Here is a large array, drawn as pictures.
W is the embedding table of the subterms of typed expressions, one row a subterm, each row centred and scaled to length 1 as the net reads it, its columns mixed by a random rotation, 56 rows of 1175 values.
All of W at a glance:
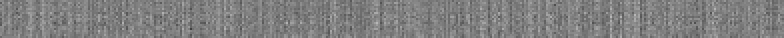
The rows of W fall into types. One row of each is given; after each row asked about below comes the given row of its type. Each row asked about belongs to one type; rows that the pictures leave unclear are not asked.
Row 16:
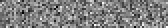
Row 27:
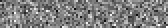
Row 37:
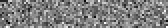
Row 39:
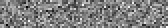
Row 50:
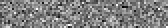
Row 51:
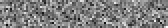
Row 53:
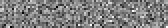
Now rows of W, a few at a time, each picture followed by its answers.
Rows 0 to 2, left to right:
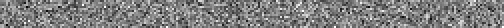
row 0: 39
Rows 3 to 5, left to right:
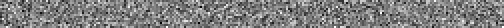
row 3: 37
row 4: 27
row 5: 37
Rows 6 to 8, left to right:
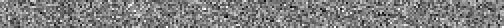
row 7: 50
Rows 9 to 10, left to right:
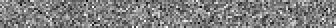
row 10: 27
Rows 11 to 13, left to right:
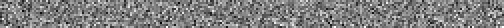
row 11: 37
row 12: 51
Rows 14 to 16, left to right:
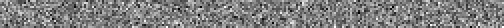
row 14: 39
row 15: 51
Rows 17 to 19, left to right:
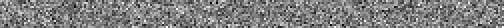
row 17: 39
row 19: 39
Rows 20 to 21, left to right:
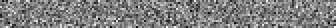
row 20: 37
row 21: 37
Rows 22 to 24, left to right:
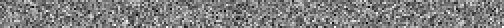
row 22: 27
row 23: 27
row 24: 27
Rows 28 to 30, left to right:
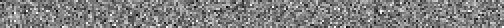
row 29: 39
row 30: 53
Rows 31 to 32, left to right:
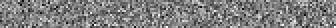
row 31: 16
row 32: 27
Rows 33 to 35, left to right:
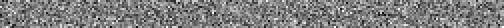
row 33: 37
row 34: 37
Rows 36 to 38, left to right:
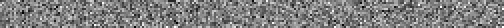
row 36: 16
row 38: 39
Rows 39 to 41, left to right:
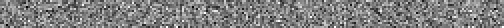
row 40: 53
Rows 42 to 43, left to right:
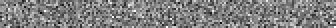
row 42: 53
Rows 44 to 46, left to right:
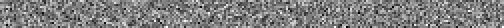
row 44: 51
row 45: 27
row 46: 53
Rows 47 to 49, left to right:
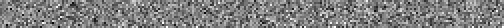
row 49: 53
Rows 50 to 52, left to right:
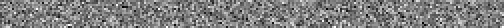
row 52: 51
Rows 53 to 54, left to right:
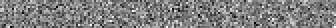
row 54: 51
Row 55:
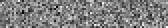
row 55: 16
